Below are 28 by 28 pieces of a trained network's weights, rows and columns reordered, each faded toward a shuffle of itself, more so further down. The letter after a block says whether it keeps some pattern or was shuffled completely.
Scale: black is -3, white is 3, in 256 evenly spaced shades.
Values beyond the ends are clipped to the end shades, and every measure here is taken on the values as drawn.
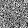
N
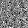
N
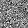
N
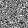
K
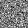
N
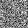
K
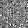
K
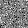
N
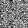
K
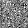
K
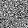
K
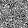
N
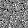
N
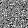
N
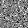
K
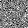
N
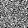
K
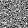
K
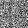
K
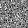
N
